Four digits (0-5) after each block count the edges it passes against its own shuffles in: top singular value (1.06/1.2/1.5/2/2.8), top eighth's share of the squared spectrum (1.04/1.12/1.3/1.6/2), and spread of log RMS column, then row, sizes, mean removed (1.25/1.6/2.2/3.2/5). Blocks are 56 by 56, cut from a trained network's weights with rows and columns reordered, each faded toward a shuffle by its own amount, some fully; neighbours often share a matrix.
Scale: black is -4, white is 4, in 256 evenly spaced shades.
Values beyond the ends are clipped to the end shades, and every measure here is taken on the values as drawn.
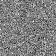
0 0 0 0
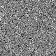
0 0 0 0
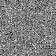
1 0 0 0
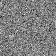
0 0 0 0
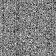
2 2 0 0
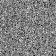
0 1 0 0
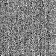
2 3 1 1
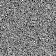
0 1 0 0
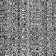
3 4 2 3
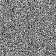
0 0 0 0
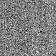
1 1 0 0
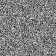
0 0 0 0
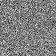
0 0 0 0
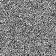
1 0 0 0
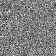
2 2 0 0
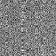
3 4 2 2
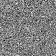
1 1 0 0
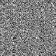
3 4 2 2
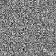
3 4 2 0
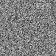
2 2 0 0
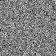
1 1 0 0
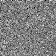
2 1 0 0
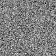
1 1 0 0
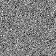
2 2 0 0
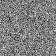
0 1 0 0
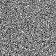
0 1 0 0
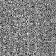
1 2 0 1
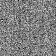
1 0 0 0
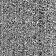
2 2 1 1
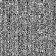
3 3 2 1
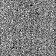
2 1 1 0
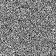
1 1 0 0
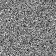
0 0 0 0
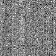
3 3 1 2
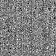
2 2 1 1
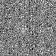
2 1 0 0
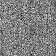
1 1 0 0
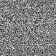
2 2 1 0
